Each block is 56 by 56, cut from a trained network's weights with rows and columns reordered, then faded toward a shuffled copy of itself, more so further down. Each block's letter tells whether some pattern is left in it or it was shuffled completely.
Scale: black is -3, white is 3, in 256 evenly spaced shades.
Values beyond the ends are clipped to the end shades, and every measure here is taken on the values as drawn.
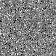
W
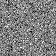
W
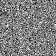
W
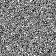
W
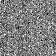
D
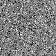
W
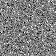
W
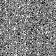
D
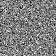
W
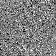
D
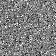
W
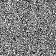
W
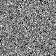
W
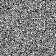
W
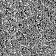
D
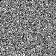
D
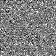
D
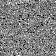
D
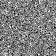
W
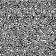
D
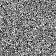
W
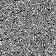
W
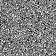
W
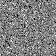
W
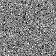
W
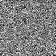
D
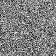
D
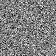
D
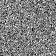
W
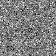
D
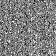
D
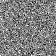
W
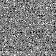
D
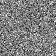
W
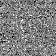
D
